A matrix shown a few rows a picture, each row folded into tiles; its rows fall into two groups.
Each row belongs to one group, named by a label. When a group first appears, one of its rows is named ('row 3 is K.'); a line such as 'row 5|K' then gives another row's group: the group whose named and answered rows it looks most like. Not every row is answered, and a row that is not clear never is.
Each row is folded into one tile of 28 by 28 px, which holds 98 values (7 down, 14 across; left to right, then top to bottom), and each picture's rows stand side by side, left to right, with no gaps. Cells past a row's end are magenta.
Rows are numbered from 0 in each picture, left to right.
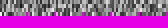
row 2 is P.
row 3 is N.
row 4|P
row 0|P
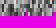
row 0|N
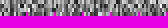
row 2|P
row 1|N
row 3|P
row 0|P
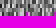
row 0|P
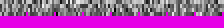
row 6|P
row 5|N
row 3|N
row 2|N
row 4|N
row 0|P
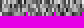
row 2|N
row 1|P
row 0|P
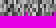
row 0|N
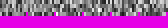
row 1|P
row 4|P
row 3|P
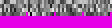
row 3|P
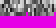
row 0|N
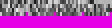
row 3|N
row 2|N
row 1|N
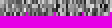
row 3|P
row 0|P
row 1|N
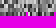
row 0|N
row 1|P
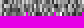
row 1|P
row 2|P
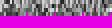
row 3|P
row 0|N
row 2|N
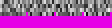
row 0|N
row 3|P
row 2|P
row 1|P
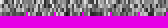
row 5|P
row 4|N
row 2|P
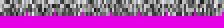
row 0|N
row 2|N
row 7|N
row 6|P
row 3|N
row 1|N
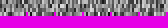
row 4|P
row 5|P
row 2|N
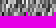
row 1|P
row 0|P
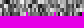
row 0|N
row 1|N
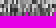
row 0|N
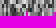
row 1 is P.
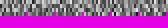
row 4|P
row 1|N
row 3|P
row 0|P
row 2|N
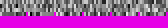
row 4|P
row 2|P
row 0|P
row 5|P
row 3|P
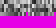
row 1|N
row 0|N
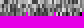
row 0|N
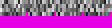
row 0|N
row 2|P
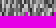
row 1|P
